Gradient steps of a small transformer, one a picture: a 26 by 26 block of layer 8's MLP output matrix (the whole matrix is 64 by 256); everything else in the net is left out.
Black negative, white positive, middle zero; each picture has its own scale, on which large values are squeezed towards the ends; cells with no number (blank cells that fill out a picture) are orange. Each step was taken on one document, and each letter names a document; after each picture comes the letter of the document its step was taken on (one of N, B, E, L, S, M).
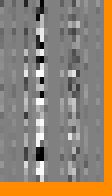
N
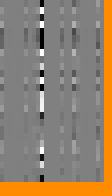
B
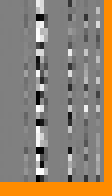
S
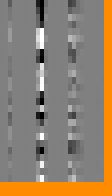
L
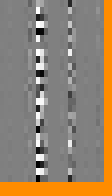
S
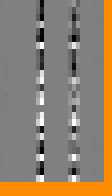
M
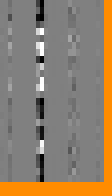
L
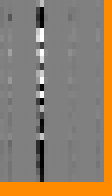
L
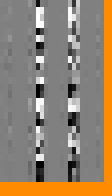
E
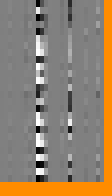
S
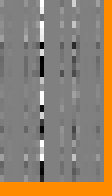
B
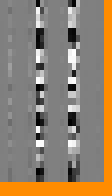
E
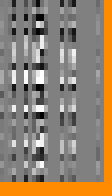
N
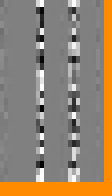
M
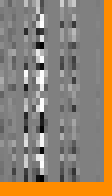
N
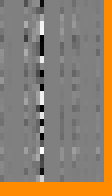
B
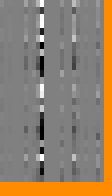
B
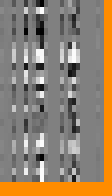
N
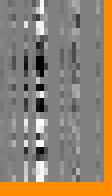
N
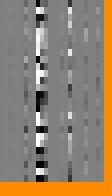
S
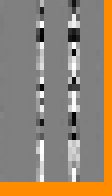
M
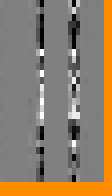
M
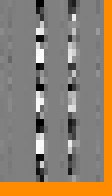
E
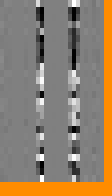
M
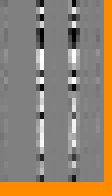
M
